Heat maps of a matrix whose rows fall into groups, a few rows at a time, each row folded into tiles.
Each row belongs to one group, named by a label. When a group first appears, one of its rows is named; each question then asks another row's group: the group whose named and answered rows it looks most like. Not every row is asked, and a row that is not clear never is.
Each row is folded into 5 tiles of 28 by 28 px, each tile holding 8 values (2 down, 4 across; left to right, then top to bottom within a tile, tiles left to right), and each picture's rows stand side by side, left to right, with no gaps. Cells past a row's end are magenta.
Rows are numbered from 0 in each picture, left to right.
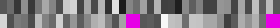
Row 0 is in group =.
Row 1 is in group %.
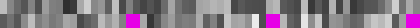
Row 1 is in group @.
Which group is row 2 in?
=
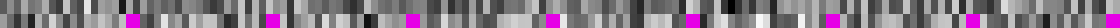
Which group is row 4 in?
=
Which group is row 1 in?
%
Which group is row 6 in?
=
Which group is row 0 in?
=
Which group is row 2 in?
%
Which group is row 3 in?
=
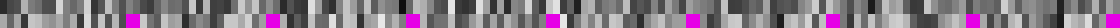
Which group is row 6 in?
%
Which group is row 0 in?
@
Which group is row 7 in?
=
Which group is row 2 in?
@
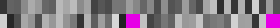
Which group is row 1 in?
=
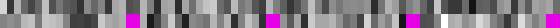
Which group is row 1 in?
@
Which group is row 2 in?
@
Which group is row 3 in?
%
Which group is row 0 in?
%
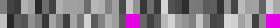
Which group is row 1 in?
=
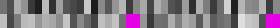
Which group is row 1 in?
%
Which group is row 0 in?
%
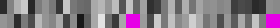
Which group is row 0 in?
=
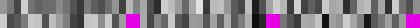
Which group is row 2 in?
%
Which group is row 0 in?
=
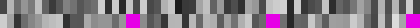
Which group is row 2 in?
%
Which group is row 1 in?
@
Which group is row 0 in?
=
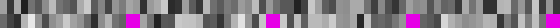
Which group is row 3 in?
%
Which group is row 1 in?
=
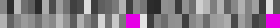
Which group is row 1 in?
@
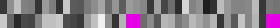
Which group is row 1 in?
%
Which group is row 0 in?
=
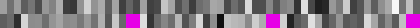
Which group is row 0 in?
%
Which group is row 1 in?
@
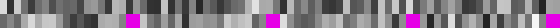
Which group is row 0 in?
%
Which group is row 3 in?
@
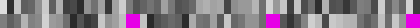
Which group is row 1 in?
@
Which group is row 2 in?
%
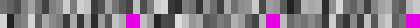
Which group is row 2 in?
@
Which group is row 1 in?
=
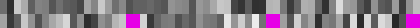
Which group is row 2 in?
@
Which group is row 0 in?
%
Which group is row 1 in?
@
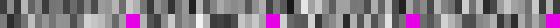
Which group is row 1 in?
%
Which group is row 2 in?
@
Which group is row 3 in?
%
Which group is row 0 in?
=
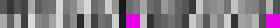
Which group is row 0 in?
@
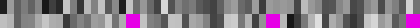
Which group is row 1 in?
=
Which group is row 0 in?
=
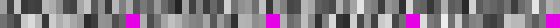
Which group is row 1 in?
%
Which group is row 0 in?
%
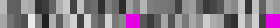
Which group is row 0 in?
@
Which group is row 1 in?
%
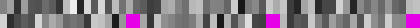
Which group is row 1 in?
@
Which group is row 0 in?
=
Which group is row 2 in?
@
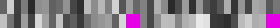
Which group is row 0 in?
=
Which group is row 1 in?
%
